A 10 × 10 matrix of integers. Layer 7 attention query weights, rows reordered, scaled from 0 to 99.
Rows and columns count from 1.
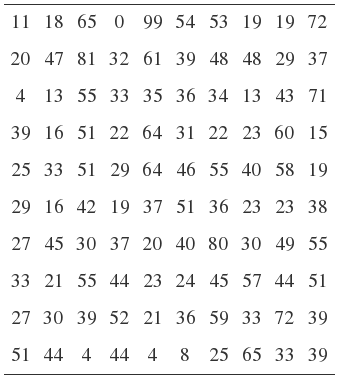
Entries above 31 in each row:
5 8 7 4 7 5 6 7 7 6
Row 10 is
51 44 4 44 4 8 25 65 33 39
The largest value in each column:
51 47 81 52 99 54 80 65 72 72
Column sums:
266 283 473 312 428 365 457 351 430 436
